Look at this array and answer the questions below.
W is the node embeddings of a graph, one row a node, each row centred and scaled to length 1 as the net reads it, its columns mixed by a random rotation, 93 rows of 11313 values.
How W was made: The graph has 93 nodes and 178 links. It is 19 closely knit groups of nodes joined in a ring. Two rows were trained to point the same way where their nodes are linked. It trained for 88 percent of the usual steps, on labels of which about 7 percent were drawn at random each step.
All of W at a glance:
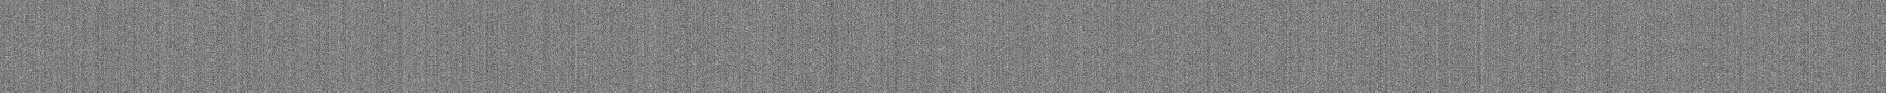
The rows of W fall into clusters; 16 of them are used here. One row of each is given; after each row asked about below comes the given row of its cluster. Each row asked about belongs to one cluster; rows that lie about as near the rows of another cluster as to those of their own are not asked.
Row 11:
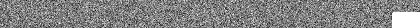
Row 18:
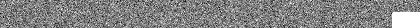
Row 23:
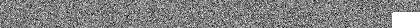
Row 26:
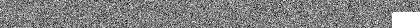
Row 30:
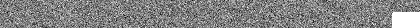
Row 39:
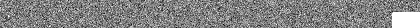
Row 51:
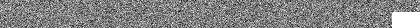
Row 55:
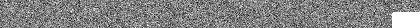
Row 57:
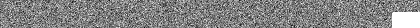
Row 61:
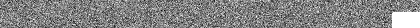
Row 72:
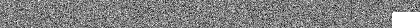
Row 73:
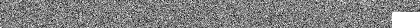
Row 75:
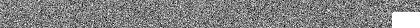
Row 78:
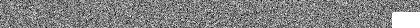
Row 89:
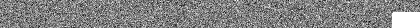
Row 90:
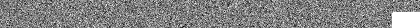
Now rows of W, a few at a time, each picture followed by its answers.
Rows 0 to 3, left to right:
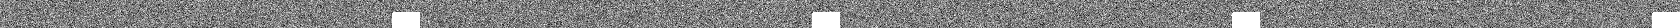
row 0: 72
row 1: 89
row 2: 55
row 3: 51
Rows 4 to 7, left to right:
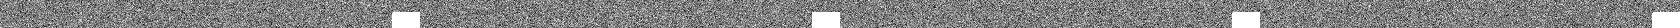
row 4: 73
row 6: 73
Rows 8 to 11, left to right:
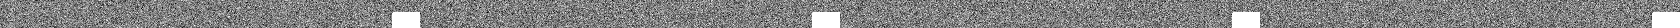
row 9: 23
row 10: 26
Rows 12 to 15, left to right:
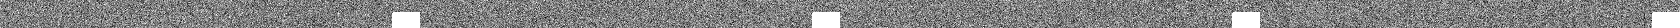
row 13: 30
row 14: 75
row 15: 61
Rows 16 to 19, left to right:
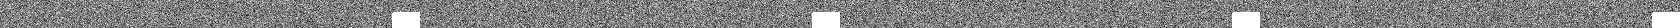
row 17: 90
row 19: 39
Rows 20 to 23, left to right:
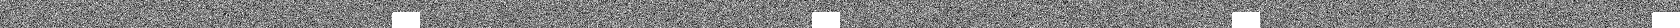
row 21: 51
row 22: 61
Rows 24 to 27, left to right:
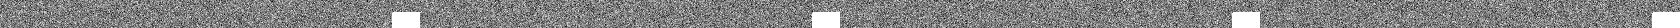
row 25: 55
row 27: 26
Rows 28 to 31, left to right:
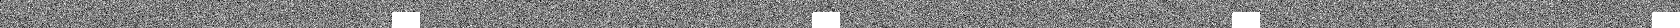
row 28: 23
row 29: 26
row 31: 23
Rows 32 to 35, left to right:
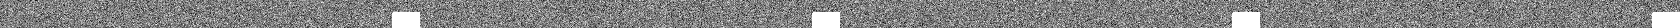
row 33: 72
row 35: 55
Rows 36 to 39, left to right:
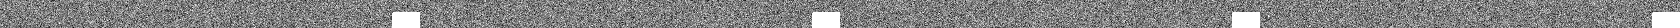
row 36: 11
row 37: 78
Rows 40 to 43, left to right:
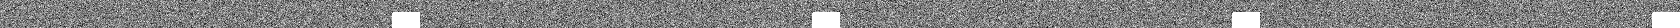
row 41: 11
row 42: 72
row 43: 18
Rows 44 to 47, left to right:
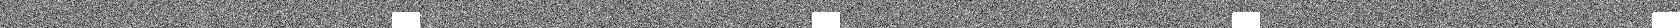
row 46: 26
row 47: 57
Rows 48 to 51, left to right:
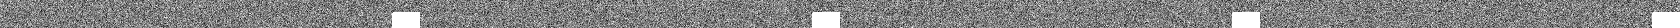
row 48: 75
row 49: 39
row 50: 39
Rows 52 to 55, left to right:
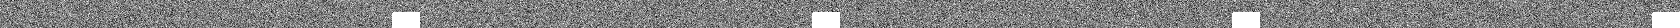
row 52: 30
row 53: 51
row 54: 26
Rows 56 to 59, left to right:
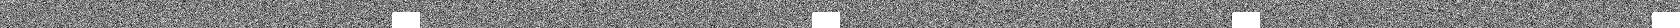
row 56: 18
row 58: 11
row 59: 51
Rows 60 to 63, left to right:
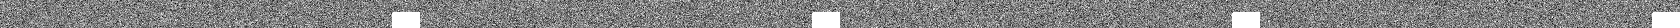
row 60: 18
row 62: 55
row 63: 89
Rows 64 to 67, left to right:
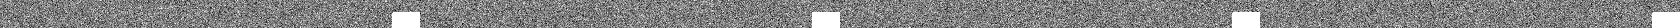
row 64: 89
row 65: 23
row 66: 51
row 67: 55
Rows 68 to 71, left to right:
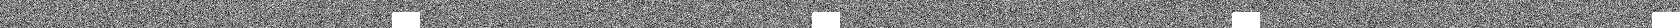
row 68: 90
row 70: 75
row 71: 61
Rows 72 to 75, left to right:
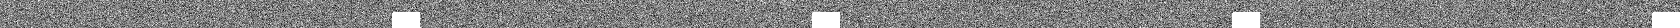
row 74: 89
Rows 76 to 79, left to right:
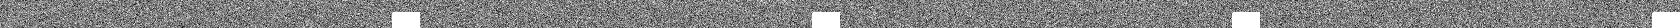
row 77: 30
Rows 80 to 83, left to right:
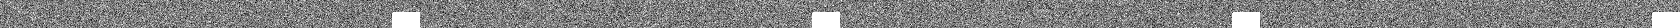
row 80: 78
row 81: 73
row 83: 57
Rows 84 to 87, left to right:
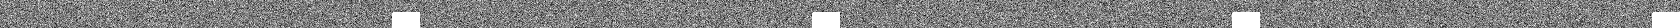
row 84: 72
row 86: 18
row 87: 90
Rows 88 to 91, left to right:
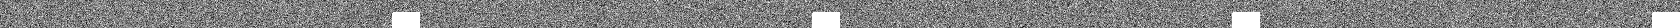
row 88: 78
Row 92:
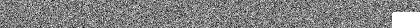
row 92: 11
